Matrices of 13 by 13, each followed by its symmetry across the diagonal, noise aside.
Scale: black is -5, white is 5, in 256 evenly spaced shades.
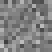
neither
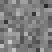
neither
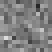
antisymmetric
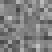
antisymmetric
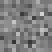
antisymmetric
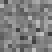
antisymmetric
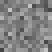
neither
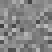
neither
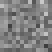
neither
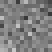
antisymmetric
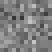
neither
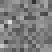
neither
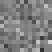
antisymmetric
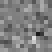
antisymmetric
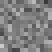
antisymmetric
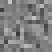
antisymmetric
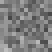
neither
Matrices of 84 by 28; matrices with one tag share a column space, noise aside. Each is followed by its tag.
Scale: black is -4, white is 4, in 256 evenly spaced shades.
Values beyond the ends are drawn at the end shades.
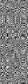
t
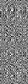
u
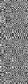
t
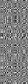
t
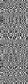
t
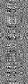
t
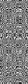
t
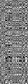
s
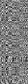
s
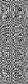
u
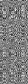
u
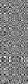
s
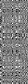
t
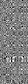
s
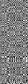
s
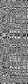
t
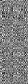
u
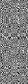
t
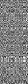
s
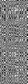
u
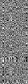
s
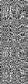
u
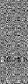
s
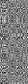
t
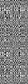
u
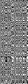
s
